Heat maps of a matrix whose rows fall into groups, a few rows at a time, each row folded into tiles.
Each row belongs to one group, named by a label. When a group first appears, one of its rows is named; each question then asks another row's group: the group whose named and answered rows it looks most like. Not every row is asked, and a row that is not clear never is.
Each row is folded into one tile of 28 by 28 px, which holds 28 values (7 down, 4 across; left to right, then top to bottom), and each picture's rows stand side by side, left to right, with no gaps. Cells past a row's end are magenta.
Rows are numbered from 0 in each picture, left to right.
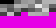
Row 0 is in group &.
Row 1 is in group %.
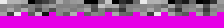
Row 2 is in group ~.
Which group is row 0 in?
~
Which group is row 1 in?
&
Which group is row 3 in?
&
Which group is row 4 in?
&
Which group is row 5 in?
~
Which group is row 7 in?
&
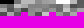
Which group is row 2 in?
~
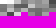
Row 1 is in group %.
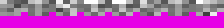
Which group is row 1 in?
~
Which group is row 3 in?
~
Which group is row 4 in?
~
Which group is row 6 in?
~
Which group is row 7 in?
~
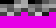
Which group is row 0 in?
&
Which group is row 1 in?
&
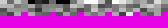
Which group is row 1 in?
&
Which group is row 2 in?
&
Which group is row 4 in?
~
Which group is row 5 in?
%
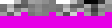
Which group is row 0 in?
~
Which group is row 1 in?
~
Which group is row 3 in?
&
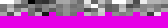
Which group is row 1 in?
&
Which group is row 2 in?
~
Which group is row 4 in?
~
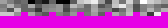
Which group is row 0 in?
%
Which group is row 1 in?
&
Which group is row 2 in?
&
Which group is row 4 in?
%
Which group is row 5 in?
~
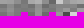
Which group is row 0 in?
~
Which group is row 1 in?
~
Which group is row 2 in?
~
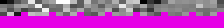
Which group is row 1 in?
%
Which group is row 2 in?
~
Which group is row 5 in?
&
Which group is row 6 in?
~
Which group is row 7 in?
%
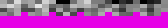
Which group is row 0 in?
%
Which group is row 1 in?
%
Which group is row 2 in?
&
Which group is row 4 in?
&
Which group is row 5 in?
&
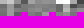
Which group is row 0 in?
~
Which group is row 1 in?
~
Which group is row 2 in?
~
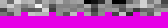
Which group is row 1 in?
%
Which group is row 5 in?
%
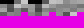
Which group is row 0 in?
&
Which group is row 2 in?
~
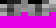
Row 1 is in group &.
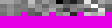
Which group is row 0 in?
~
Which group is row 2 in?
&
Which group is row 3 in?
%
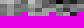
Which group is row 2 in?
&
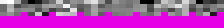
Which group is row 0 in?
~
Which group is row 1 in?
&
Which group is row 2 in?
%
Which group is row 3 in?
~
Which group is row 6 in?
%
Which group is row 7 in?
&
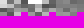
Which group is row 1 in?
~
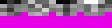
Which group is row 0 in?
&
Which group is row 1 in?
%
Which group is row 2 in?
&
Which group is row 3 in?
~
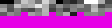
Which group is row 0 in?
&
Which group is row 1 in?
%
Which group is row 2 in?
&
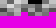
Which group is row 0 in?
%
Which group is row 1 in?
&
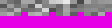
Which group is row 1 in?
%
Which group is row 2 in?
~
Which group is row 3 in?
~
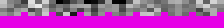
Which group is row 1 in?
%
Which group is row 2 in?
&
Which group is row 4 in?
&
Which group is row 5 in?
%
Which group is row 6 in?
~
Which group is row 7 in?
%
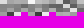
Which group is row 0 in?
~
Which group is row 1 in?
~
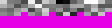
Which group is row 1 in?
%
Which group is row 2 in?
&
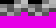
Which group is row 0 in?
&
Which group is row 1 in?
&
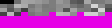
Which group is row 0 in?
&
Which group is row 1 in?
~
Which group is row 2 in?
%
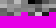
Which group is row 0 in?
%
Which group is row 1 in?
&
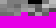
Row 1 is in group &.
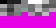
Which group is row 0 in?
&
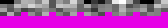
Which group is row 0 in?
&
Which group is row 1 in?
%
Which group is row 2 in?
%
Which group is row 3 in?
&
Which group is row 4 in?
~
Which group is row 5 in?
&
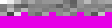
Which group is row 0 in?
~
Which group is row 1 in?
~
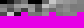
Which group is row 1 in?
&
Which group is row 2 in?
~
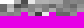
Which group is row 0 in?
~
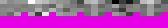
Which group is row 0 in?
~
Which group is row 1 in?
~
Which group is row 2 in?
%
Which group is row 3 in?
~
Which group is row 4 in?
&
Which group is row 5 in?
~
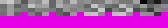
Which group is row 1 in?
%
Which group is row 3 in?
%
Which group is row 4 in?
%
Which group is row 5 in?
&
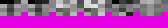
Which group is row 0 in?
&
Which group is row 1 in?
&
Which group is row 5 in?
~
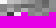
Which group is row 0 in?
~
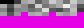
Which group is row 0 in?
&
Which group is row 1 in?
%
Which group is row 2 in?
%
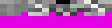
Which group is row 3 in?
%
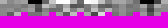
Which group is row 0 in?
~
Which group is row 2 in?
~
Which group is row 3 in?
~
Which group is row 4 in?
~
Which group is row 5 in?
&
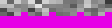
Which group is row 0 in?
%
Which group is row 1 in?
%
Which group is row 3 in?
%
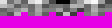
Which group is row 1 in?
~
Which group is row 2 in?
&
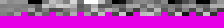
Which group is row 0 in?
~
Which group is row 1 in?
&
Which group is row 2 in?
%
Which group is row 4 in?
&
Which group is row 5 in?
%
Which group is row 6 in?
&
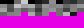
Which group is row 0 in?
&
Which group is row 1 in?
&
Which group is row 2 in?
&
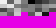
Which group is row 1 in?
&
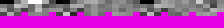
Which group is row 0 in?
&
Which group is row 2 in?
&
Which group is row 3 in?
~
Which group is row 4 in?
%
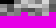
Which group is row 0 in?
&
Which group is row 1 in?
%
